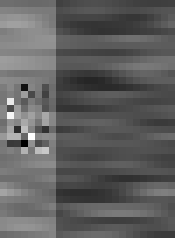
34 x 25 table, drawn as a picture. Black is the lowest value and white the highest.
Seam: vertical, 30% of the way across, the left part higher. Roughest part: middle left. Odd patch: rougher, in the middle left. Average level on the scale: 40%.
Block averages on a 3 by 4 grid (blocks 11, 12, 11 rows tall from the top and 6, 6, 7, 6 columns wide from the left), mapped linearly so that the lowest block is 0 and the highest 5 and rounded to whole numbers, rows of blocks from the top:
5 2 0 1 / 4 1 0 0 / 4 1 0 1
